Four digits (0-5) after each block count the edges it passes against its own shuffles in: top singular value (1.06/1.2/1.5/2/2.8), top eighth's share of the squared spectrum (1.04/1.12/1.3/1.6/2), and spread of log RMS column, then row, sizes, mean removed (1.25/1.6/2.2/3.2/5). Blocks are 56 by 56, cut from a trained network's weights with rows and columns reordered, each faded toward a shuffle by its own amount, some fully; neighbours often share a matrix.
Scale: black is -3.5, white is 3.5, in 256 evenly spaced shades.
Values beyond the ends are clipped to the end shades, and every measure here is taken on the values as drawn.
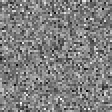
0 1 0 0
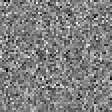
3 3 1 2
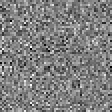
4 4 2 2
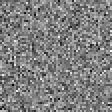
1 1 0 0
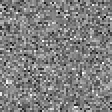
0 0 0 0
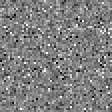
1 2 0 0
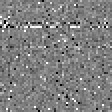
3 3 0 1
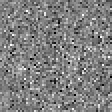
2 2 1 0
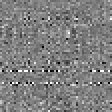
4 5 2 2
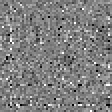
3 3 1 2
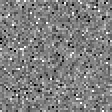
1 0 0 0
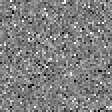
1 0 1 0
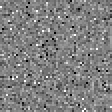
1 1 0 0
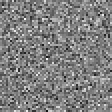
1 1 0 0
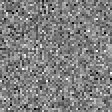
2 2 0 1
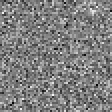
0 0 0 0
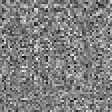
4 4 2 2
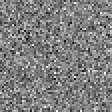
0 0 0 0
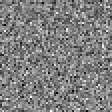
0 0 0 0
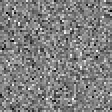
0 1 0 0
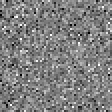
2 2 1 0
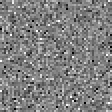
0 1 0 0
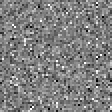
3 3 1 0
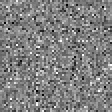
2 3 2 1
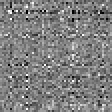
3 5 2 3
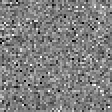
2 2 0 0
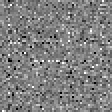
2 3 1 1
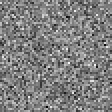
1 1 0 0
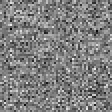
3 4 2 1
